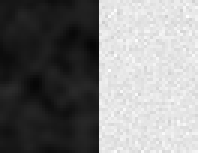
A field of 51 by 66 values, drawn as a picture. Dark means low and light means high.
The table splits into one row of 2 panels. Panel 1,1: very low, blotchy, faint in contrast. Panel 1,2: very high, fine-grained, faint in contrast.
